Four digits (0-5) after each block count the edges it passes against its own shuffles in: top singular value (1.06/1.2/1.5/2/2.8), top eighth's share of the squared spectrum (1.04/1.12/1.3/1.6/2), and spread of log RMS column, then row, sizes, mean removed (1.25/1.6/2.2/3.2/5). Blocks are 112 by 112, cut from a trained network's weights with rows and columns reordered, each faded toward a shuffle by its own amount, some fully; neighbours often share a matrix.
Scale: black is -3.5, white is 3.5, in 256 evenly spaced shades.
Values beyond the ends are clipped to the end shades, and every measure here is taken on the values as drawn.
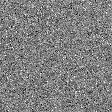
0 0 0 0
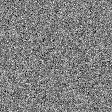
0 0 0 0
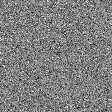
1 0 0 0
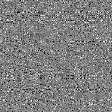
4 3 0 3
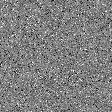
0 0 0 0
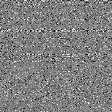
4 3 0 3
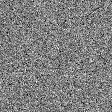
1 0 0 0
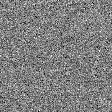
2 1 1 0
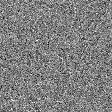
0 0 0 0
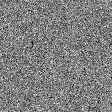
0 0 0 0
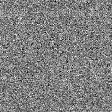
3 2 0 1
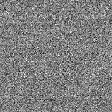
3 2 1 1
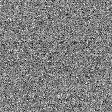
2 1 0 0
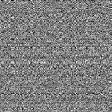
4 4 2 3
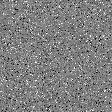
1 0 0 0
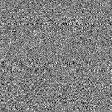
4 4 1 3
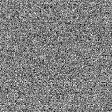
3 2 1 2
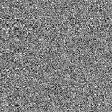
4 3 1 2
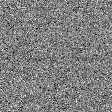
1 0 0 0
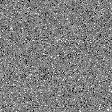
3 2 0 2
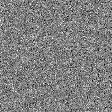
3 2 1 0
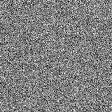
2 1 0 0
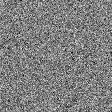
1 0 0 0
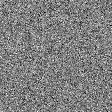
1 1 0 0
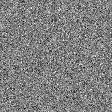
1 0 0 0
